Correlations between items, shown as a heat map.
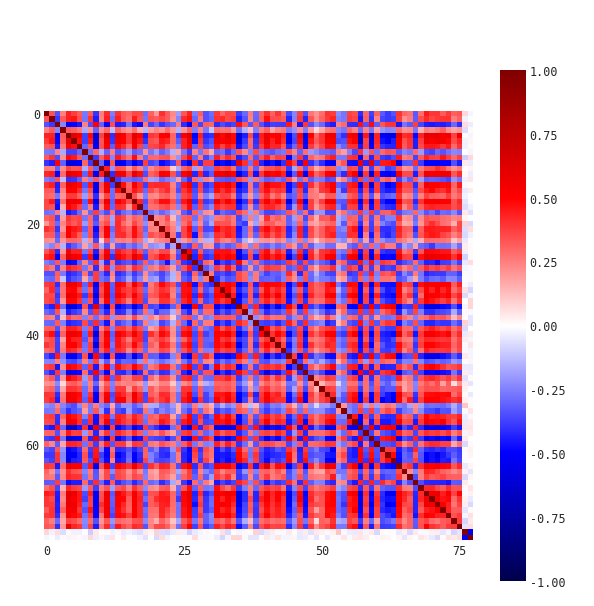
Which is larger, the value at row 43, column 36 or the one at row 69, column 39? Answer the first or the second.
the second
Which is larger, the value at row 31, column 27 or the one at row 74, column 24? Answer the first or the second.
the second
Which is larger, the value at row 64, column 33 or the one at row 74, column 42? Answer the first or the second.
the first
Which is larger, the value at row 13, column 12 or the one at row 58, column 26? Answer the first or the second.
the second
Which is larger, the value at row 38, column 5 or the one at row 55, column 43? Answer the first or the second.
the second
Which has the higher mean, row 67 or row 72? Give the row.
72
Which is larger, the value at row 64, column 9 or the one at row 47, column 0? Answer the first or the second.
the second
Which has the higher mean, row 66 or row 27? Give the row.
66
